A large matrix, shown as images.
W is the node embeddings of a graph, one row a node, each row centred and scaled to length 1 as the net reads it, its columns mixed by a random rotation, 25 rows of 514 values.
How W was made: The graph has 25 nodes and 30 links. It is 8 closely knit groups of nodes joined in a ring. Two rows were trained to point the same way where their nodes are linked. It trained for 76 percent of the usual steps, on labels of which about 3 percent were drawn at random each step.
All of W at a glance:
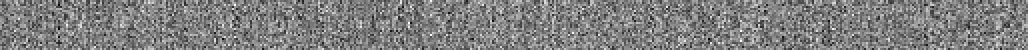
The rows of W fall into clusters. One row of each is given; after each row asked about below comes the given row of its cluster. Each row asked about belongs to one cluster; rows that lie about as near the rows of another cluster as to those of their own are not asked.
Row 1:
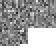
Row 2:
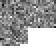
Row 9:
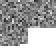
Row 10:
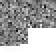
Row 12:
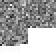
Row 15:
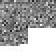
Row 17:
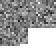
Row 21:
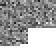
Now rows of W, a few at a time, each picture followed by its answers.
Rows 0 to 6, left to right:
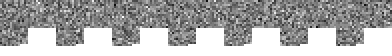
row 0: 17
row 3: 21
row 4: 9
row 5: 21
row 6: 10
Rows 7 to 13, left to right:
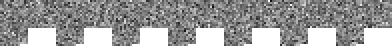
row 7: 17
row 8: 9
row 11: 12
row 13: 12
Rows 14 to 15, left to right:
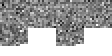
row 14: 2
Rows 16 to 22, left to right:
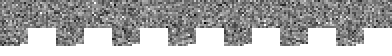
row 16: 10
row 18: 2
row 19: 15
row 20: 15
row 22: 2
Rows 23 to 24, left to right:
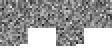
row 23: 1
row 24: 1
